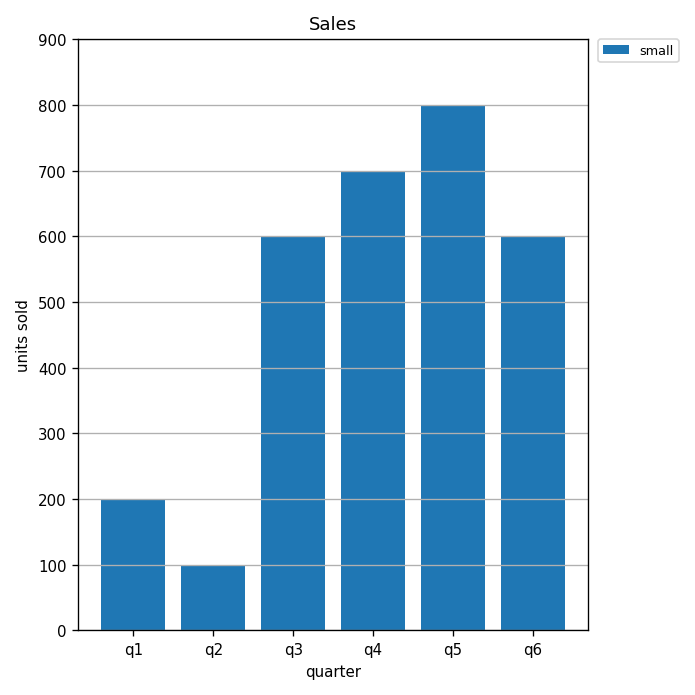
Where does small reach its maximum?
q5
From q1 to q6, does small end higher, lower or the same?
higher
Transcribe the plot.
Title: Sales
x-axis: quarter, ticks q1 q2 q3 q4 q5 q6
y-axis: units sold, ticks 0 100 200 300 400 500 600 700 800 900
Legend: small
Values:
small: 200 100 600 700 800 600
